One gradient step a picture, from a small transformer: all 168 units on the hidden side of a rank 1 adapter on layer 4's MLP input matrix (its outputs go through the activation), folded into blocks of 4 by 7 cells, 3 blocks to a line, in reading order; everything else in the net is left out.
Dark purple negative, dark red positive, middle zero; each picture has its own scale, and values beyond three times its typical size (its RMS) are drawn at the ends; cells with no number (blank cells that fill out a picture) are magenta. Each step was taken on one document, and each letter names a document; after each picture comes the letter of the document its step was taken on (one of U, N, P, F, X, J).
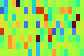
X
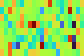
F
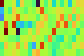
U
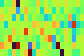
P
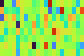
U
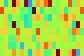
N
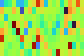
N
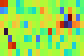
X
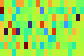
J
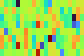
P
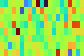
N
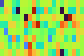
P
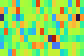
U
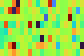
F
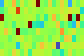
U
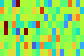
U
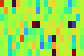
F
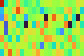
J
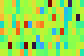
J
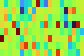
N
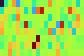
X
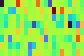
F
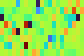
J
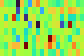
P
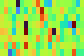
X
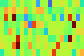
F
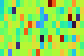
F
